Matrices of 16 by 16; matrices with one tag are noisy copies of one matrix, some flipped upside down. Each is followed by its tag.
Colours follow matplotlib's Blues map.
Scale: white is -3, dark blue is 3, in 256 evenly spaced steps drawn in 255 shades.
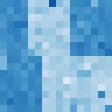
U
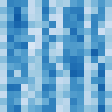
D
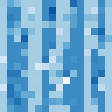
D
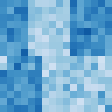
U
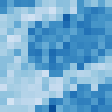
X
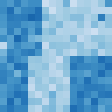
U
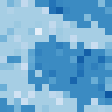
X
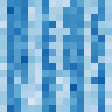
D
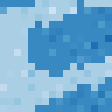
X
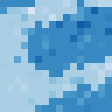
X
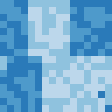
U
